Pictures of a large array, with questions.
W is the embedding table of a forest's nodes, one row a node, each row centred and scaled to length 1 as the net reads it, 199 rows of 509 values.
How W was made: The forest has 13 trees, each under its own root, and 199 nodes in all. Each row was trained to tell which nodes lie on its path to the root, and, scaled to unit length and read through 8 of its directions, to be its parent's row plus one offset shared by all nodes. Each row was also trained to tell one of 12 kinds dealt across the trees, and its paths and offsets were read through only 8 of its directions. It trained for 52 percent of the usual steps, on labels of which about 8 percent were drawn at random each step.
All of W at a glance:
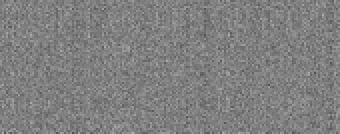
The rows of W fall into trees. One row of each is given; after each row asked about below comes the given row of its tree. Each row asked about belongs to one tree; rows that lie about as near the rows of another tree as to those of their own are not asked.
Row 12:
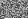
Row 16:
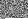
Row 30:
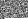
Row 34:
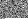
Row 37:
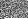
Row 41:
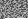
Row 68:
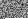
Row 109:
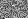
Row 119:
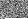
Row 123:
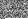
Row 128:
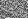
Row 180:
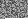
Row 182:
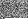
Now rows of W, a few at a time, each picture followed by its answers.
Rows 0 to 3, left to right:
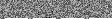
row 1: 16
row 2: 37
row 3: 68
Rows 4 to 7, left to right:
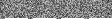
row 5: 37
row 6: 109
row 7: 16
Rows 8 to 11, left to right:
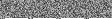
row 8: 16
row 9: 68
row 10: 123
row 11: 123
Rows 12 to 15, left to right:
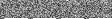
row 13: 12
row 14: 109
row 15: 182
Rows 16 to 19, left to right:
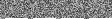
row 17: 123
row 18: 16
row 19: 30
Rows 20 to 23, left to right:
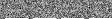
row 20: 182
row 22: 180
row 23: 12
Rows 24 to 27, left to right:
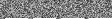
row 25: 180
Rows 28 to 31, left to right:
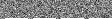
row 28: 34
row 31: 128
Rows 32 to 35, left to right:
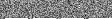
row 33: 119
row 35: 12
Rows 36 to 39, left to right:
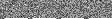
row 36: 12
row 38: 109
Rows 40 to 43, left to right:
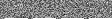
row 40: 128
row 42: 182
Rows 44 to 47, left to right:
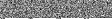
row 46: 68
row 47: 119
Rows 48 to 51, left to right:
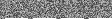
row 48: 123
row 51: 37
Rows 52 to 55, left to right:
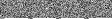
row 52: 128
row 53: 30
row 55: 128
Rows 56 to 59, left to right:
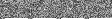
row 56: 182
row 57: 12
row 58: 34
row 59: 123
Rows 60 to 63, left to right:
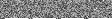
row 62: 182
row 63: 12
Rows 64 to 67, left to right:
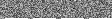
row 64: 180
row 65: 119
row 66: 12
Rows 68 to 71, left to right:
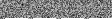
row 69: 180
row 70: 180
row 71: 180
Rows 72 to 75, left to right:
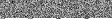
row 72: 180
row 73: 16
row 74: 12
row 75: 30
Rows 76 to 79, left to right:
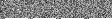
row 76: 30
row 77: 180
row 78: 68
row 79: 34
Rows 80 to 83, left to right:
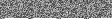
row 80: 128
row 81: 41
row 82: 68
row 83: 123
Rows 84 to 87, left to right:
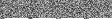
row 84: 30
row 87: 41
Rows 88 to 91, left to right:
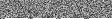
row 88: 119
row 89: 128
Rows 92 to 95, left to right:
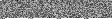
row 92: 123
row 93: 180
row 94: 180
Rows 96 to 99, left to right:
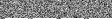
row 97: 34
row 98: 128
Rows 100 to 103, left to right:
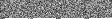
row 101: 16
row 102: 12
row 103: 123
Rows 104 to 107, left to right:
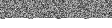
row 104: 68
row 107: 41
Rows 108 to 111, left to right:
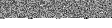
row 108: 128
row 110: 16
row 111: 12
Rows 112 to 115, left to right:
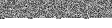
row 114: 119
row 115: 123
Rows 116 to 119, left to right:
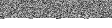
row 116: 30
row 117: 68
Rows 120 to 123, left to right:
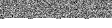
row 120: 12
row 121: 182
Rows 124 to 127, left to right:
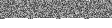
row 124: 37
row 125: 16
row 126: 30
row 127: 182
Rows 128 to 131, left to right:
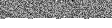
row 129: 180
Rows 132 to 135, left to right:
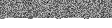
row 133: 128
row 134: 123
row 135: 68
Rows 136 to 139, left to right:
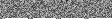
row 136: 34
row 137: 182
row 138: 68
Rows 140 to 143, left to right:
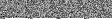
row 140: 68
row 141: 128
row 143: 34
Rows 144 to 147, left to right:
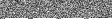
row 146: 123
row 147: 16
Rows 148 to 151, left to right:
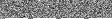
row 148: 16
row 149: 30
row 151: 30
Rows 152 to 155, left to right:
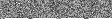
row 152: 119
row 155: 37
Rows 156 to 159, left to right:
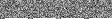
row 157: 68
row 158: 68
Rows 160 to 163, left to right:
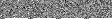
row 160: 30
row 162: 182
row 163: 180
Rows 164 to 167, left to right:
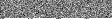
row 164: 128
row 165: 16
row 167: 180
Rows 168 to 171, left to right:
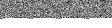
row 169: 68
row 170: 16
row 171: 34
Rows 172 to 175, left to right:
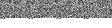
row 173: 123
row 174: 16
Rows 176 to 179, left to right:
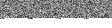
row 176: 128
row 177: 12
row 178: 68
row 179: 128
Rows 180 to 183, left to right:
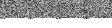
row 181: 41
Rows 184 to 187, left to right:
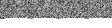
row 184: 37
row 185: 128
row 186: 180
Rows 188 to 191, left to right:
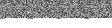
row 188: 180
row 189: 34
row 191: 128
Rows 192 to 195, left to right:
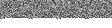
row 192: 119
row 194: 68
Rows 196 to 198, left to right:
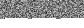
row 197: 30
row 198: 37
